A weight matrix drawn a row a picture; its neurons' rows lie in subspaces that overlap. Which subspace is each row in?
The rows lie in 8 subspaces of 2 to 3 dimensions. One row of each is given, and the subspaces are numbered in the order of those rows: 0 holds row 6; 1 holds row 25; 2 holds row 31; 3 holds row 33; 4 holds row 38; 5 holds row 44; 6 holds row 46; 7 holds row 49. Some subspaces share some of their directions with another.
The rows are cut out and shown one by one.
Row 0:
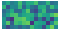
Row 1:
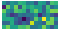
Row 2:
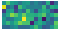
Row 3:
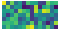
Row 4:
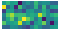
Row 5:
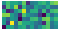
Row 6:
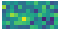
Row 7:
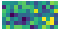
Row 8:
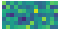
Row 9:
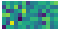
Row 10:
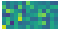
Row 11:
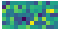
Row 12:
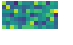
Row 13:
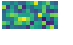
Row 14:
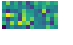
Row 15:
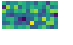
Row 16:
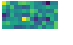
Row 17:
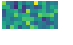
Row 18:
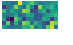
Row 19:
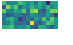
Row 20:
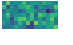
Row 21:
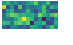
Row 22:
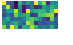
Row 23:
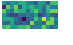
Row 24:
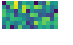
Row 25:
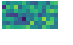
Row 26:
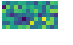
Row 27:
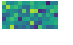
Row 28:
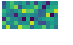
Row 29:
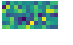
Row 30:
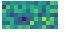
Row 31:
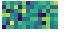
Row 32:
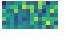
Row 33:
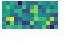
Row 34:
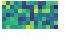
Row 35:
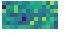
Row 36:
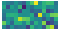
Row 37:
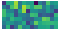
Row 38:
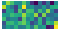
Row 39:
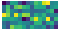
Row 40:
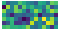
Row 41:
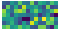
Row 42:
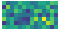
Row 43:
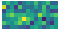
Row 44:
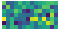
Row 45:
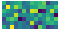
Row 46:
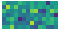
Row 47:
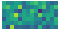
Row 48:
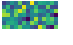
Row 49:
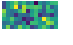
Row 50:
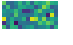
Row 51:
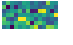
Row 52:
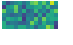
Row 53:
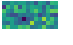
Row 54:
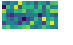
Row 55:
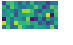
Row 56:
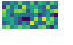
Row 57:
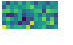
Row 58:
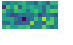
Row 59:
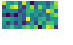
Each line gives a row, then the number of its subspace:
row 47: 6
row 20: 0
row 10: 2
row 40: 5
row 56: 1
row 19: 6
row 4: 3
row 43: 3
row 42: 5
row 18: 3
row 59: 1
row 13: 4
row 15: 6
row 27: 6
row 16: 6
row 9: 2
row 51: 6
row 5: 2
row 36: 4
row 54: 3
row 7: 0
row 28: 5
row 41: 1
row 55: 5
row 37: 7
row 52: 4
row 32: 0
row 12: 7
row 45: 6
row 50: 5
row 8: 0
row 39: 6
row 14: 2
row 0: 3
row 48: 1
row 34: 0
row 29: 0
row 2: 4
